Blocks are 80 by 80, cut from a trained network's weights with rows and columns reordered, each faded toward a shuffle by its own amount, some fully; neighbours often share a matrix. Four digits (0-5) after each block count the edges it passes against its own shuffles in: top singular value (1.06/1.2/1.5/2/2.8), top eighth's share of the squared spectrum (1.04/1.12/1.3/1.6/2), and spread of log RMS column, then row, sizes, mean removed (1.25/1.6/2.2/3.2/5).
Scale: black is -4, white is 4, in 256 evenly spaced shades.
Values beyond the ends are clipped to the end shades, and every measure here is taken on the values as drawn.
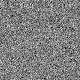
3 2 0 1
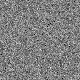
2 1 0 0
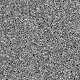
0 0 0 0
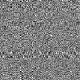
4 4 2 2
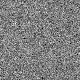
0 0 0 0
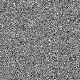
3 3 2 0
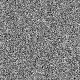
1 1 0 0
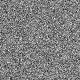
0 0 0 0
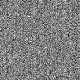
3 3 0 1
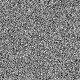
0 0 0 0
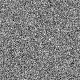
0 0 0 0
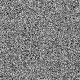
2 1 0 0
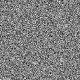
3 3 1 1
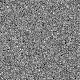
1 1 0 0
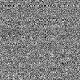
4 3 1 2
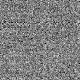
3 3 0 1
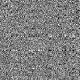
4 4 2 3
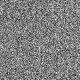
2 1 0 0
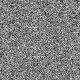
1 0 0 0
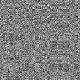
4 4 2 2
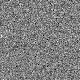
2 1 0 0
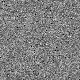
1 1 0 0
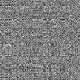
4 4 1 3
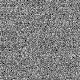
3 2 0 1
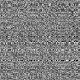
4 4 2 3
